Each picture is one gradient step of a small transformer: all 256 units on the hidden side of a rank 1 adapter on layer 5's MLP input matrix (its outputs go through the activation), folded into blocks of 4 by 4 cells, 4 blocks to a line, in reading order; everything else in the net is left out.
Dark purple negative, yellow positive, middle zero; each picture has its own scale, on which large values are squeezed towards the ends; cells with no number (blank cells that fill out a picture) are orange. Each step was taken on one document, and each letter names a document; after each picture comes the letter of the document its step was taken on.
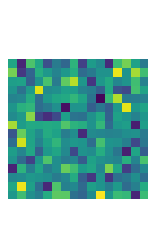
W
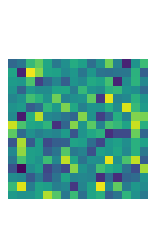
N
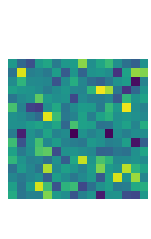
W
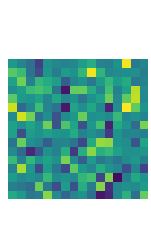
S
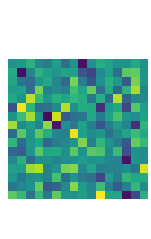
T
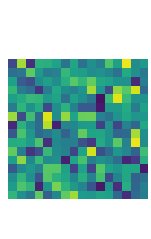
T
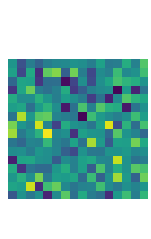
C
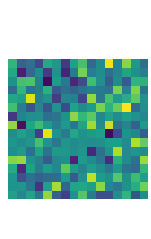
N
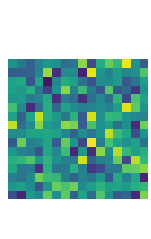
N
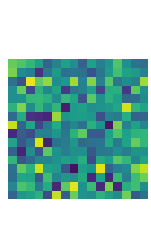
N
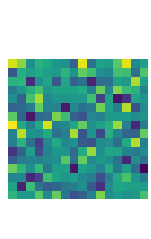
T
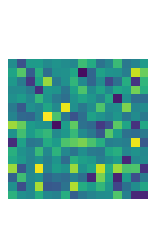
T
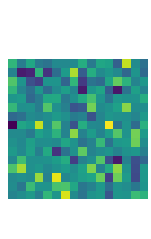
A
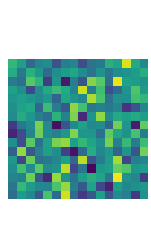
N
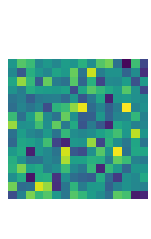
C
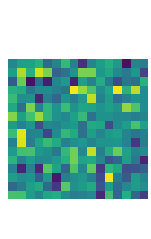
S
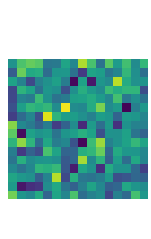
S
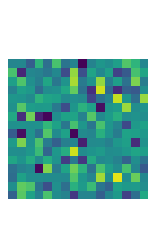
W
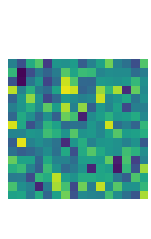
C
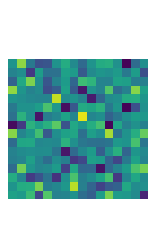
A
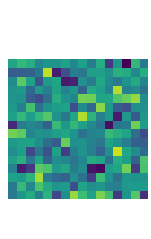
C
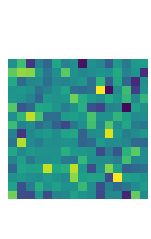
W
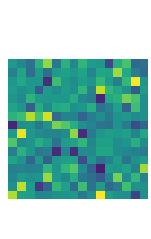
W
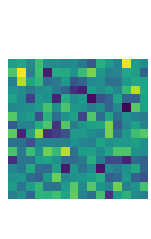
A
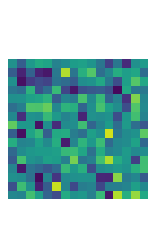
C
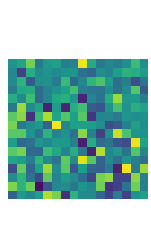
T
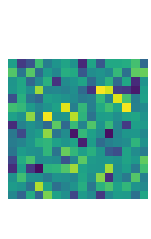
W
